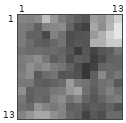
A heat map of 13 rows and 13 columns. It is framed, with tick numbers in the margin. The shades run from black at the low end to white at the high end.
An odd patch, higher than its surroundings, sits in the top right. The top right is the ninth with the highest average. There are no regular stripes. The texture is blotchy.
